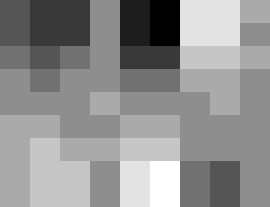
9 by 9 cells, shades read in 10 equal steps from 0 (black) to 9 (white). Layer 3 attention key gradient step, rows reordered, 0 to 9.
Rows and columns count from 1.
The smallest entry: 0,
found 2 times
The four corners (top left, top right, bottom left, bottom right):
3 6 6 5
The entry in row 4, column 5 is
4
